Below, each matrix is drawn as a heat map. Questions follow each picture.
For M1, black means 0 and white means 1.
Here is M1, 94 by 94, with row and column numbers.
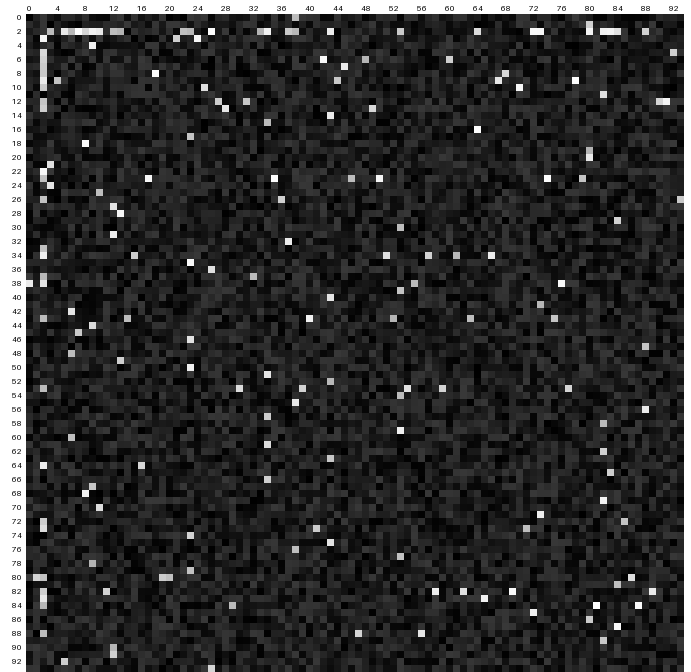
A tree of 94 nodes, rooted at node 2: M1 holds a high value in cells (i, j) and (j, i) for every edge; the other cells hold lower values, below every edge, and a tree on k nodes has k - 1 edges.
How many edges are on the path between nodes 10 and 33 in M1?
2
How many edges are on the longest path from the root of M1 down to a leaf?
2
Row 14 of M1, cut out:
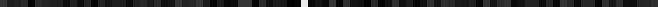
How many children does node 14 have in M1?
0
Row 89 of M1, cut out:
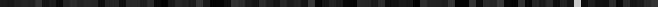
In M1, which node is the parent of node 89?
82
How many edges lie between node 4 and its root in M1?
2
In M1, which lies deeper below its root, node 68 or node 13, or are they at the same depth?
node 68
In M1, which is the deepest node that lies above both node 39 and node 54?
53
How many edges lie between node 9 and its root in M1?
1
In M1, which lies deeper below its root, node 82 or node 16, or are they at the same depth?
node 16
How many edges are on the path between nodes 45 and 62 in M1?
4
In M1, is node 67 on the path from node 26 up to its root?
no
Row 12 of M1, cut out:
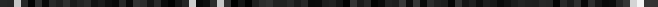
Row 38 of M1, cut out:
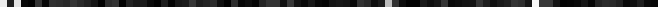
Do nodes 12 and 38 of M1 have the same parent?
yes
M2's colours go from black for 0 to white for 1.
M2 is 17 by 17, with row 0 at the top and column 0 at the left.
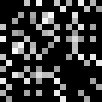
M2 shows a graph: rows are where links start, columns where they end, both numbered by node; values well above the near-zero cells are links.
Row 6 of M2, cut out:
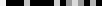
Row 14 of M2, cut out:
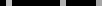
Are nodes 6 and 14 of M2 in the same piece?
no
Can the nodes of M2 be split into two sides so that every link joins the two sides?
no
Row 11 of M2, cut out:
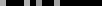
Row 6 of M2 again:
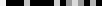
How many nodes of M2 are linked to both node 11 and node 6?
3
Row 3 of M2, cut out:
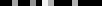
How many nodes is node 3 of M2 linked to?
5
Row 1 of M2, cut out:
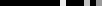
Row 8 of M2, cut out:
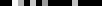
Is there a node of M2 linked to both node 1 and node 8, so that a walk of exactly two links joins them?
no
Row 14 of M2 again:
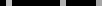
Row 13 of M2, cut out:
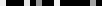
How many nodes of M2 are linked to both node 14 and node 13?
0
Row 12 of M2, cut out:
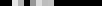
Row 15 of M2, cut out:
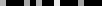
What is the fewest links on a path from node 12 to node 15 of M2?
2
